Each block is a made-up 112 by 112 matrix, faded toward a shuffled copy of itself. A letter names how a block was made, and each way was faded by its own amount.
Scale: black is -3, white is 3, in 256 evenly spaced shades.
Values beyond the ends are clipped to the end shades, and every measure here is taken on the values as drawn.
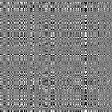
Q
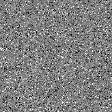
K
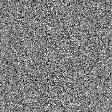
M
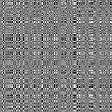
Q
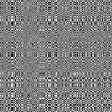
Q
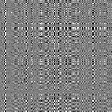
Q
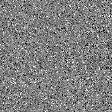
K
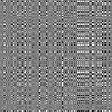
Q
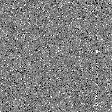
K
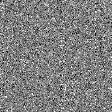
M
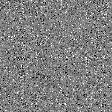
K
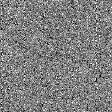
M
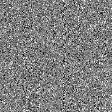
M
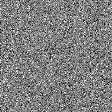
M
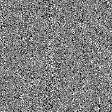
M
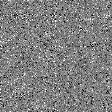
K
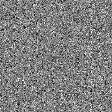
M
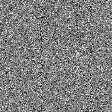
M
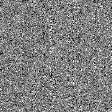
M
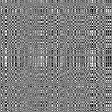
Q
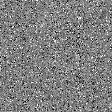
K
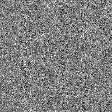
M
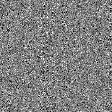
M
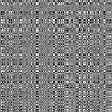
Q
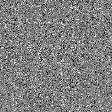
K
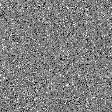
K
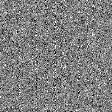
M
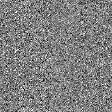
M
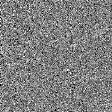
M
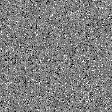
K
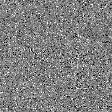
K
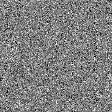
M
